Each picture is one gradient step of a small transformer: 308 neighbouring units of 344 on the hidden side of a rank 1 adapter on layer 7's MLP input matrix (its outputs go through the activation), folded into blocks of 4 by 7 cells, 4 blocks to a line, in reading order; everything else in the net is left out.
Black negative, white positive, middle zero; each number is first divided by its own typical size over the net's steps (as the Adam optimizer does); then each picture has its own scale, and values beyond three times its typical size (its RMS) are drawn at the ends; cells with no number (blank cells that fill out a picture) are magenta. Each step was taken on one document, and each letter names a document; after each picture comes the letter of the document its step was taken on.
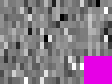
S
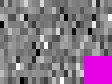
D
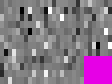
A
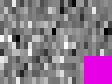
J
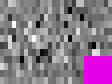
J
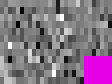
S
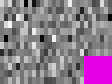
D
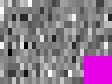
D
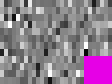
D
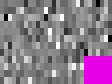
S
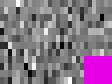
J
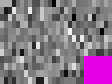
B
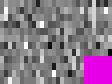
S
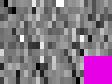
B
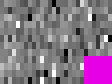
S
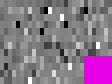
A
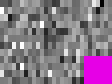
D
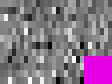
S
